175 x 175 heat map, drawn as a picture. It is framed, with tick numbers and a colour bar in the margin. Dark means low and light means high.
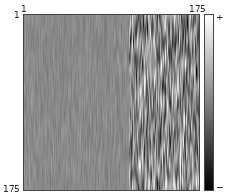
The grain runs up and down. The left part is calmer, up to a seam about 60% of the way across. Neither half mirrors the other. A few values lie far out on both sides of the bulk.
